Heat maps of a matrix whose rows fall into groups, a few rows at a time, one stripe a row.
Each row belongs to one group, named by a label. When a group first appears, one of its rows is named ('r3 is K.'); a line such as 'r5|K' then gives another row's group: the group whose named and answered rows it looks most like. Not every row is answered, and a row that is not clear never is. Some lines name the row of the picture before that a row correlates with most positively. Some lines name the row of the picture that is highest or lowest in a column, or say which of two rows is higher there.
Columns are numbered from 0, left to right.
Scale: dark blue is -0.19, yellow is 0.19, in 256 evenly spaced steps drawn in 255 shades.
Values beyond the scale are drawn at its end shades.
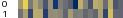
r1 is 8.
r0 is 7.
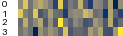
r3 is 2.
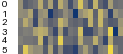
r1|2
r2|2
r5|7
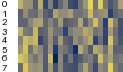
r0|2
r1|2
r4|7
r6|7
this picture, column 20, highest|0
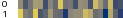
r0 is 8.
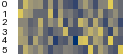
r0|7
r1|7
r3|2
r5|2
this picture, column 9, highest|3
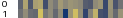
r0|8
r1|8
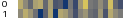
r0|7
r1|7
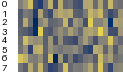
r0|7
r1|2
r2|2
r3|2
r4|7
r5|8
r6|7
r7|2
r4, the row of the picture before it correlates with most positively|0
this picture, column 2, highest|0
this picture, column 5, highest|2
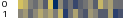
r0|7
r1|8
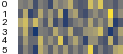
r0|2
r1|8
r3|2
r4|8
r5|2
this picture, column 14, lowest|1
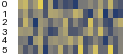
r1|8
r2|2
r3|2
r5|8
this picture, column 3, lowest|2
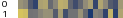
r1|8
